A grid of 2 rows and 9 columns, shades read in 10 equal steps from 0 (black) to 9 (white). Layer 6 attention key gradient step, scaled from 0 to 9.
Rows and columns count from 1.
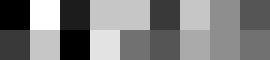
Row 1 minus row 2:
-2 2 1 -1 3 -1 1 0 -1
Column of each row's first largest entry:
2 4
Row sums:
41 39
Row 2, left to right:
2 7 0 8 4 3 6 5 4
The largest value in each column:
2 9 1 8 7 3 7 5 4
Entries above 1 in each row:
7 8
